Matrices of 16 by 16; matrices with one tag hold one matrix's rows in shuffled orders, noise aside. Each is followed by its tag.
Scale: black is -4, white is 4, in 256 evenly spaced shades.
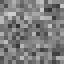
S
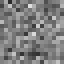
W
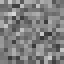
S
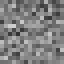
S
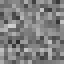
S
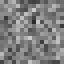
W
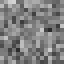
S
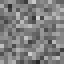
W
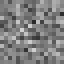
W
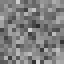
W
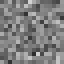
W
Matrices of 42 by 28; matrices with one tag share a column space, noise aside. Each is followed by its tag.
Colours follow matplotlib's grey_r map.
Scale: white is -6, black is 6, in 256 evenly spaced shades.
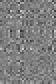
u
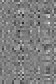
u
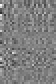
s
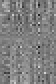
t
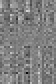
t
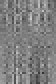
t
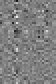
u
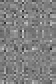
u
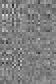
s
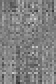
t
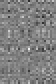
u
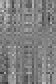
t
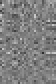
s
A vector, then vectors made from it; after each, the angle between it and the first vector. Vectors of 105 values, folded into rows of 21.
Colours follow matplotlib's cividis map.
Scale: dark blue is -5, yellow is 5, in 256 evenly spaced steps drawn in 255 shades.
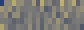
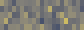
partly opposed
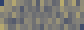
nearly parallel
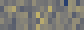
orthogonal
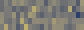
orthogonal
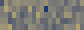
partly aligned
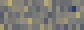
orthogonal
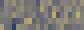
partly aligned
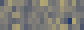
partly aligned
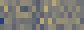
orthogonal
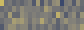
nearly opposite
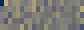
partly aligned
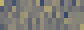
nearly opposite
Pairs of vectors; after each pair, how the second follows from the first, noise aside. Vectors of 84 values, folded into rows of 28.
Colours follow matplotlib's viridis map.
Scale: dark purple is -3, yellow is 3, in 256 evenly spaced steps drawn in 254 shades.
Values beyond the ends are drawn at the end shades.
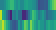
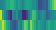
copied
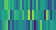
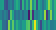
negated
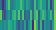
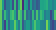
reversed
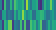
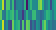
negated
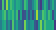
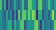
negated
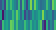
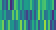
reversed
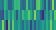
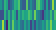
copied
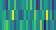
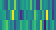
copied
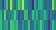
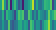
negated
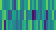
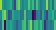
copied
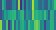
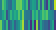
reversed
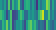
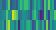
reversed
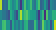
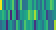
reversed
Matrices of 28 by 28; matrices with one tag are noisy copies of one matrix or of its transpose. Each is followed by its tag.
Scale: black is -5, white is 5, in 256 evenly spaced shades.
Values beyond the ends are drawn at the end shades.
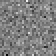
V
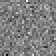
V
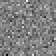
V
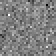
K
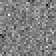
K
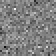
K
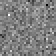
K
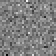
V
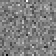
V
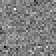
K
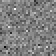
K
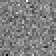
V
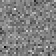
K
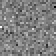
V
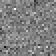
K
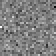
V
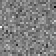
V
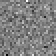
V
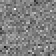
K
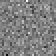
V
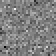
K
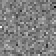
V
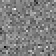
K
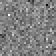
K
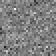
K
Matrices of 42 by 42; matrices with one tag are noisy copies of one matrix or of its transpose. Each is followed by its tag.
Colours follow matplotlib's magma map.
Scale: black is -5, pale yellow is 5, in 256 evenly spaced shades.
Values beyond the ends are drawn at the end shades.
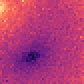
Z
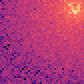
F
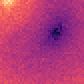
Z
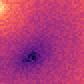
Z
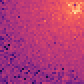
F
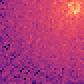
F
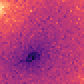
Z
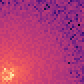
F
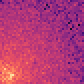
F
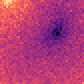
Z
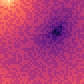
Z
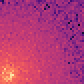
F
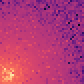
F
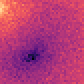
Z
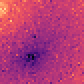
Z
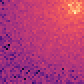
F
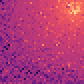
F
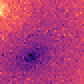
Z
